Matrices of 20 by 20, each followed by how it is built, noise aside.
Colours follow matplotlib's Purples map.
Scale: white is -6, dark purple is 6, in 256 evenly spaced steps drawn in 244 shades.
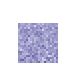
noise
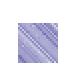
Toeplitz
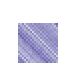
Toeplitz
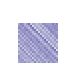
Toeplitz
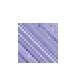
Toeplitz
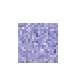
noise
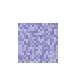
noise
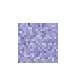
noise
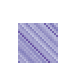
Toeplitz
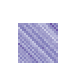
Toeplitz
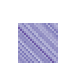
Toeplitz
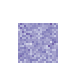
noise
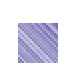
Toeplitz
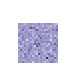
noise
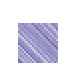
Toeplitz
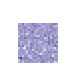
noise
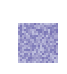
noise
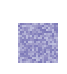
noise
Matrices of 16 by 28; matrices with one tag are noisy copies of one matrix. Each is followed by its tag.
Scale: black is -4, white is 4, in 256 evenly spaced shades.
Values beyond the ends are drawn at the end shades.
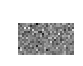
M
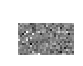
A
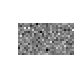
M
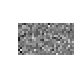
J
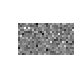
M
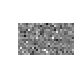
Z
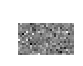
A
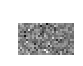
Z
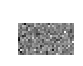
J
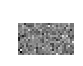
J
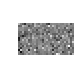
J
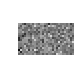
J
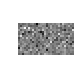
M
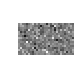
Z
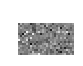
A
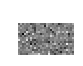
A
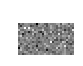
M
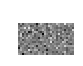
M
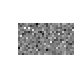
M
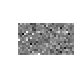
A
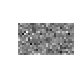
A
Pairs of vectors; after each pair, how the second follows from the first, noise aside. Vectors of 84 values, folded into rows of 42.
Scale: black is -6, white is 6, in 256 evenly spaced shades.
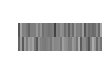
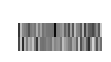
scaled up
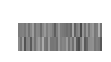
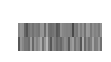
shuffled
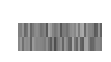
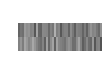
shuffled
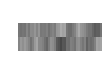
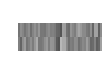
sign-scrambled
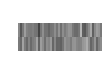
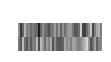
scaled up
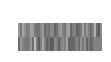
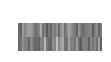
shuffled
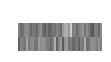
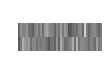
shuffled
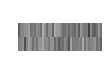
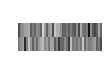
scaled up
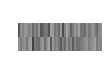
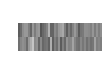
sign-scrambled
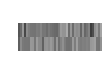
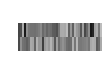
scaled up
